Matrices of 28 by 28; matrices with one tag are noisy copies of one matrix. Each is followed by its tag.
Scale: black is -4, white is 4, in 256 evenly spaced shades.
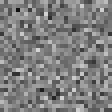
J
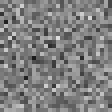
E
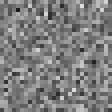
J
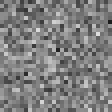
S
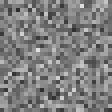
J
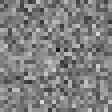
S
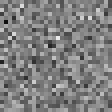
E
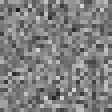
J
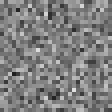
J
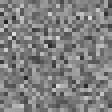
E
